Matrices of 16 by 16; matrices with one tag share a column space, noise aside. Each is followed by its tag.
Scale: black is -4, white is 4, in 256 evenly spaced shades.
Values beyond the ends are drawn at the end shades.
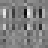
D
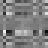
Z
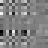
Z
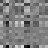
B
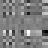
Z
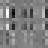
D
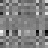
Z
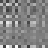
B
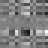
Z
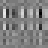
D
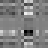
Z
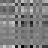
B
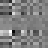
Z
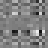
Z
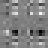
Z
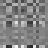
B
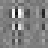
D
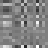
B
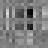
D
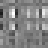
D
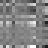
B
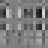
D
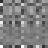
B
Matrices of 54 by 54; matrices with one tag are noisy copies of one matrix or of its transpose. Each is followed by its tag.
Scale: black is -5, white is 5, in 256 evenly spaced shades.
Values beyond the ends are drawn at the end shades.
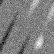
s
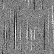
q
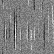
q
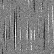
q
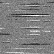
q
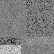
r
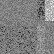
r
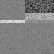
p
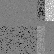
r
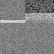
p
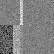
p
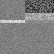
p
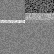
p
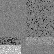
r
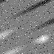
s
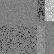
r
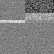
p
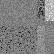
r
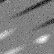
s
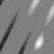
s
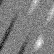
s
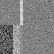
p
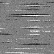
q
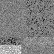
r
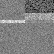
p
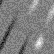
s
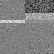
p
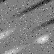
s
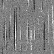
q
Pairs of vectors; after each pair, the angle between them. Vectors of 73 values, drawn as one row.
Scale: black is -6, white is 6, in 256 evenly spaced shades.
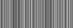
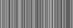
partly opposed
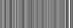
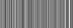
nearly parallel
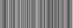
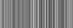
orthogonal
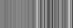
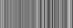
nearly parallel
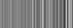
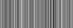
orthogonal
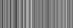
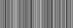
partly opposed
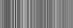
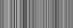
nearly opposite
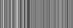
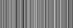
partly opposed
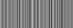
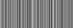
nearly parallel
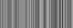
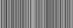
orthogonal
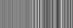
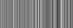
nearly parallel
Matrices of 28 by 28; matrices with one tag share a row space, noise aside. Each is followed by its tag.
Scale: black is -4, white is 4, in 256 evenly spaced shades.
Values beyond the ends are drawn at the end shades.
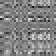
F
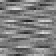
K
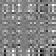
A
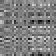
F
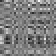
F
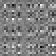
A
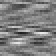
K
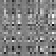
A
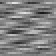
K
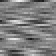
K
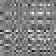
F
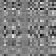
A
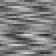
K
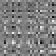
A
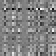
A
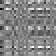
F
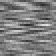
K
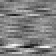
K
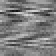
K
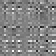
A
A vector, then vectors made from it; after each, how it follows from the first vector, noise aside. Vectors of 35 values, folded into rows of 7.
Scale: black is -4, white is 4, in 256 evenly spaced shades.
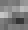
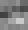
negated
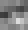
negated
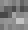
negated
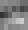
negated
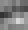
negated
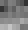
wrapped around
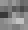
negated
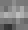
wrapped around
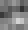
negated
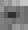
wrapped around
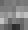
wrapped around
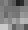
wrapped around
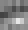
negated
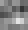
negated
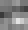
negated
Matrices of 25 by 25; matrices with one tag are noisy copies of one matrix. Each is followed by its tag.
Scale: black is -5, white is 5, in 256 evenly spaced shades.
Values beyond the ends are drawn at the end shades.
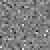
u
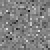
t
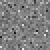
u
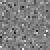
u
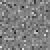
u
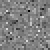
t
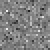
t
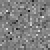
t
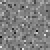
u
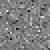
t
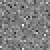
u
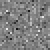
t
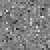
t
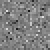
t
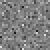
u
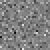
u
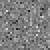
t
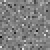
u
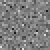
u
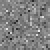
t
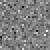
u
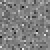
u
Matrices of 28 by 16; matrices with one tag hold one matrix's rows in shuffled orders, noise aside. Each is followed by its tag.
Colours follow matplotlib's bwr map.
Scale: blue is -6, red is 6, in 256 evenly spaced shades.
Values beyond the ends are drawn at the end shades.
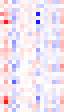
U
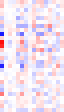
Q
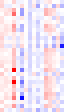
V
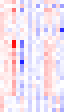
V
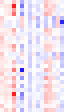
V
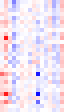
U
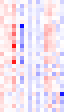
V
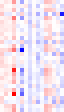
V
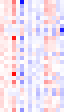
V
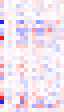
Q
